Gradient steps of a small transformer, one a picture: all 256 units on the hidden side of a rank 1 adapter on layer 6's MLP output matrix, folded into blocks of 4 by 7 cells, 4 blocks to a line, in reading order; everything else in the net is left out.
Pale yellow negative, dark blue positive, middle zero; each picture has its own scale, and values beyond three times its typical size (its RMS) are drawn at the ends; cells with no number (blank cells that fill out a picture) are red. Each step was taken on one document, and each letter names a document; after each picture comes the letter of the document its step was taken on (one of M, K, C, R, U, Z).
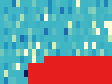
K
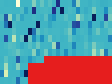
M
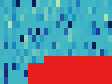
K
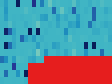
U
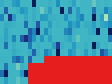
M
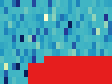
K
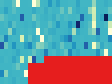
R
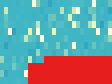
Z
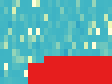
R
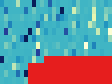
U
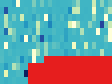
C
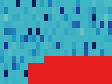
C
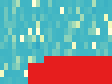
R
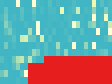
Z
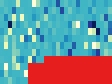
R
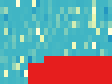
Z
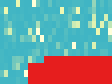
Z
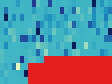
Z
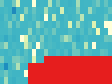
K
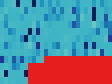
U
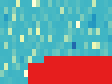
R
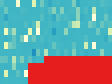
U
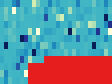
K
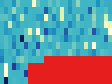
K
